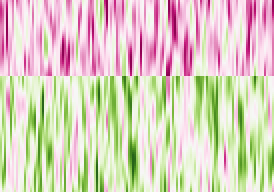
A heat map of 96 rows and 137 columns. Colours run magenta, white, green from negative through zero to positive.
Grain: streaks running down. Seam: horizontal, 40% of the way down, the bottom part higher. Histogram: bell-shaped.
